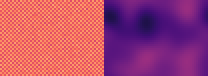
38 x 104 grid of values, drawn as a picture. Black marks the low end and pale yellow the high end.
It is made of 1 by 2 panels. Panel 1,1: high, checkered. Panel 1,2: low, smooth.
